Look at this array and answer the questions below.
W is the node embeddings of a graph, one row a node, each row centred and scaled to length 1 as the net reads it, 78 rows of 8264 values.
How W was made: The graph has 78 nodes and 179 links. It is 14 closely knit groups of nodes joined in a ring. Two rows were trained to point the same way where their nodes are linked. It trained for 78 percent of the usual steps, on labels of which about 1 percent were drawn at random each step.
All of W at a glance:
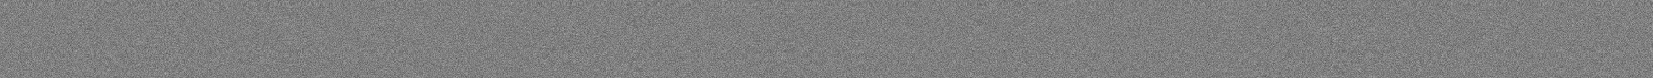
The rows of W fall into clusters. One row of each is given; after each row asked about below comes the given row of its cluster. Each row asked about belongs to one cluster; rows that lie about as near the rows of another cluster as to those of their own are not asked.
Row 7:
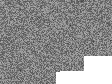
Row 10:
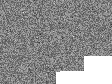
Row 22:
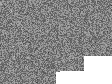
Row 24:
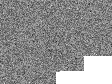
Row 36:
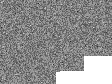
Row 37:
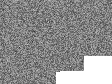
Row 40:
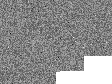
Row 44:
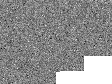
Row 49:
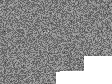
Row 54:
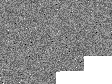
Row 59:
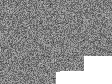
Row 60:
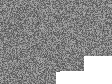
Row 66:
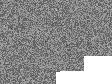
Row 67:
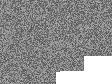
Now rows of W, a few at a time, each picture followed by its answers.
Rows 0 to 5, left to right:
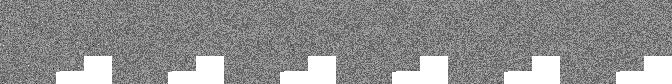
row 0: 40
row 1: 36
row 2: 66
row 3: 66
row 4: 22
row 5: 24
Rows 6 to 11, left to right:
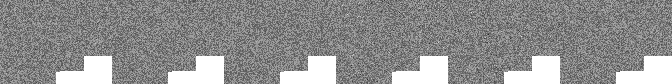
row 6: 44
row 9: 24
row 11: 7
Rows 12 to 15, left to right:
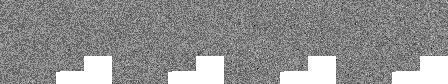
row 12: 66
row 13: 60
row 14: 40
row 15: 54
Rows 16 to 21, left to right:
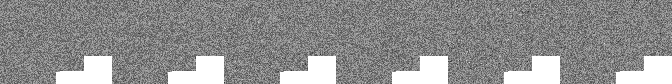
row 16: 49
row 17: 36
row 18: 60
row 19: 24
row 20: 59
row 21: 59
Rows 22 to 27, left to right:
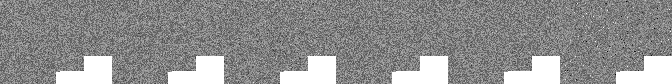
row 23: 36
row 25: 59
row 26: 49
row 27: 67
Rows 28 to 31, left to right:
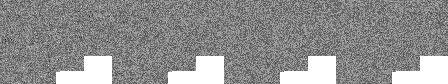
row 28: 10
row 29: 54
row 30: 67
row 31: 37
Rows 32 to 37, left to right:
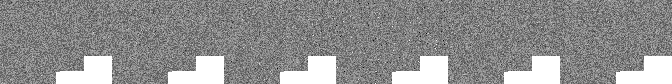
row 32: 49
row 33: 54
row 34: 40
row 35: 44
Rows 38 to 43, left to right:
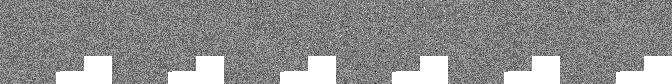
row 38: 44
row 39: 22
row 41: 44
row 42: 24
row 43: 7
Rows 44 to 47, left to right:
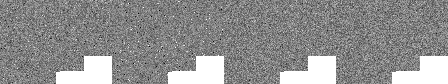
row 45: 67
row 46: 60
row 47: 59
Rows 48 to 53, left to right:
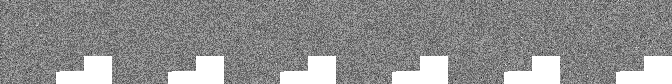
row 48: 37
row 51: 40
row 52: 40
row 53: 36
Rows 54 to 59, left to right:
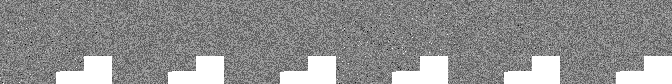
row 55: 36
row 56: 54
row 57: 54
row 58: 7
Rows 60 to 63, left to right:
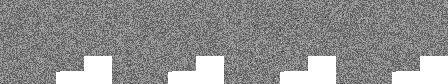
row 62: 40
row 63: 60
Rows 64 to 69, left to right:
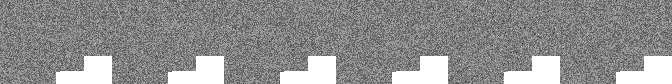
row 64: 44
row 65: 7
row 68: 49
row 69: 36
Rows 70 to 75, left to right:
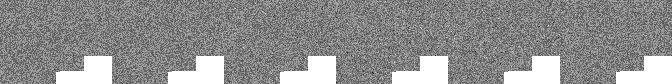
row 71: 49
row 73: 22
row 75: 37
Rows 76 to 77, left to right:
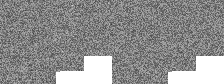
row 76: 10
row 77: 67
